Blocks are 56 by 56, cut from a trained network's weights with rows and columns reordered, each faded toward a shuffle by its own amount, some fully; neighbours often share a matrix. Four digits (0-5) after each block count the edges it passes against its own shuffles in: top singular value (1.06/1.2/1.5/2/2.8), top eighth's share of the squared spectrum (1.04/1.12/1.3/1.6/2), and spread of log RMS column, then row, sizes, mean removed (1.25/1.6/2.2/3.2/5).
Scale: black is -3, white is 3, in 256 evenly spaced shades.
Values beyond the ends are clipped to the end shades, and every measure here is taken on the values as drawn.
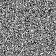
1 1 0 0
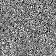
0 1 0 0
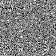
2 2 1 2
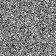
0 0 0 0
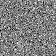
0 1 0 0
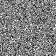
0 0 0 0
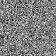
2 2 1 1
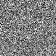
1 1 0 1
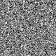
1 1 0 0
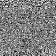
3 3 0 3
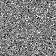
1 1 0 0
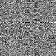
3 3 0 2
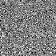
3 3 0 2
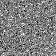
1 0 0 0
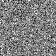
1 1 0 0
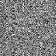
3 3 2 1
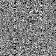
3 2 1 0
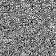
2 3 1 1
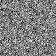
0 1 0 0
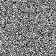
0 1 0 0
